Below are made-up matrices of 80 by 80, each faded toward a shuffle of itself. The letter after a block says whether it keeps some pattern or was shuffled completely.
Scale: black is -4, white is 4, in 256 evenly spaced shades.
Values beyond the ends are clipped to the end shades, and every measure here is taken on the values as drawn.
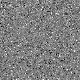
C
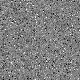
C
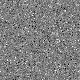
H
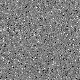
C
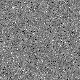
H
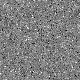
H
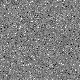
C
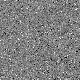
C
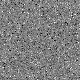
H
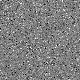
H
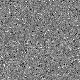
C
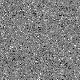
C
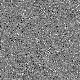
C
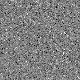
C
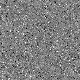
C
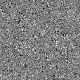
C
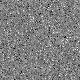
H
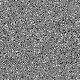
C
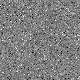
C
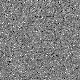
C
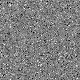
C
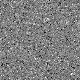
C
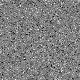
H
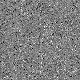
H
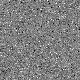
C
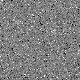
C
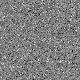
C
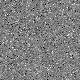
H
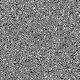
C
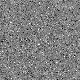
C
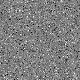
C
